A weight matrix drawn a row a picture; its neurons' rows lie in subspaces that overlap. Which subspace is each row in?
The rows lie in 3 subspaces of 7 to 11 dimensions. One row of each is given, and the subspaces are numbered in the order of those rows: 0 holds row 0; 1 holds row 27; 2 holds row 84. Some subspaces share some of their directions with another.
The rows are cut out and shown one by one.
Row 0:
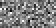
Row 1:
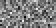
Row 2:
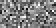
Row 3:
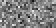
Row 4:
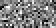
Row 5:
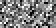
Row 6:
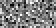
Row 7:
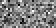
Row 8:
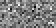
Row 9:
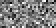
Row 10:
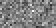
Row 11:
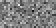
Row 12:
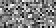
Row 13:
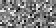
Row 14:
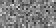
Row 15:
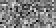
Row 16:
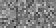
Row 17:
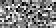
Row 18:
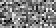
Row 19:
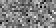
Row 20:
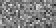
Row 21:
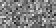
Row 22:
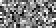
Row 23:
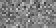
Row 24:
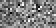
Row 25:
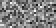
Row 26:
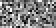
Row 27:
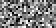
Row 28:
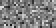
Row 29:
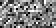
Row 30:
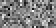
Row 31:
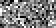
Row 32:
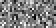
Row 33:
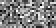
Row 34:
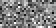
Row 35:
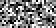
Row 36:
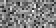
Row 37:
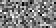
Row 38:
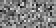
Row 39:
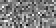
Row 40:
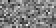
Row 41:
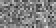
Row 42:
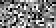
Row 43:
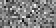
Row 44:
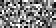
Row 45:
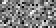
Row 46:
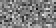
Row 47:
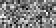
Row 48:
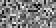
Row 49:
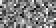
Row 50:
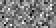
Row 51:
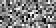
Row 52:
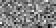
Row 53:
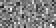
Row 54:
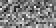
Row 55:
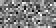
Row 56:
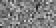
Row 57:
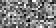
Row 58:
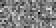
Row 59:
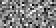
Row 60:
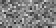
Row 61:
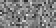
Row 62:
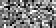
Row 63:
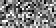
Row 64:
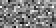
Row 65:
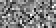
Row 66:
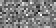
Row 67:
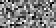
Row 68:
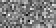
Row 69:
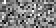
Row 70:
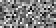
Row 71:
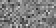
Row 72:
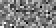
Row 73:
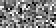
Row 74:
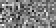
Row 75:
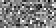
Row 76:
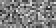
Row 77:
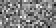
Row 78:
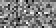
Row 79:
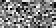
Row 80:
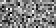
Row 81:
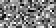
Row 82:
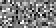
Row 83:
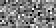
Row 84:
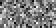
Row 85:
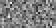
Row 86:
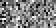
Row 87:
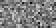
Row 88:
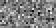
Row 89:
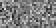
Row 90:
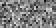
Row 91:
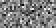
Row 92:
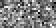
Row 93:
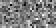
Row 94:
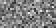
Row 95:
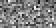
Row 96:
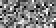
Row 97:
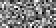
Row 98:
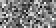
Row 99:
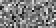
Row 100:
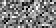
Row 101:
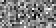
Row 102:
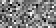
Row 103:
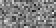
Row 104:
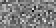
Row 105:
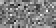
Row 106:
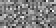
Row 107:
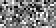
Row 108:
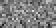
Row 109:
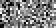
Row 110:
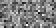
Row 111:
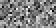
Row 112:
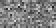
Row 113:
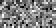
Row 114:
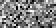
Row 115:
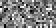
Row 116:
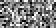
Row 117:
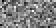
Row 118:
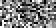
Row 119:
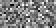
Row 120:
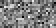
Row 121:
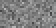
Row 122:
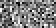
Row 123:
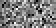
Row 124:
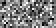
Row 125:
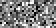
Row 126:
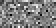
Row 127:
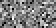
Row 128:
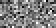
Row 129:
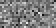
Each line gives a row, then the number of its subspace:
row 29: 2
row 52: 1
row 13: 1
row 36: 2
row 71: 2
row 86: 1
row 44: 1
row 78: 1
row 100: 1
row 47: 2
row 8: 2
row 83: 2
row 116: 1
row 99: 2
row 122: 2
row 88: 2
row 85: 1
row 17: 0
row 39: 2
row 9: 1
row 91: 0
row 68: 0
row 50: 0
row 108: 1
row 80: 2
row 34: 0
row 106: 1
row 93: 0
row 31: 0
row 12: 2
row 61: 1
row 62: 2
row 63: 2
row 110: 0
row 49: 2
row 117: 0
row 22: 2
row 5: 0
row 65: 0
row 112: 2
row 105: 2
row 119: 1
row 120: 2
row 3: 1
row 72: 1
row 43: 0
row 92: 2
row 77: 0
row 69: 2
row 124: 1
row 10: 0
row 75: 0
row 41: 0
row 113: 2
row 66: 1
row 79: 0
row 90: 2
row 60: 1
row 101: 1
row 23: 1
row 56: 1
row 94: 0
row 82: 1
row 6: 1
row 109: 0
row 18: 1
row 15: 0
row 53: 2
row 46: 0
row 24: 1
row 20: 0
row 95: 2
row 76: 0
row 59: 0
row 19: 1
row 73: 2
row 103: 1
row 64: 2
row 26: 0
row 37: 1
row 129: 1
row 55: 1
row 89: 0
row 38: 1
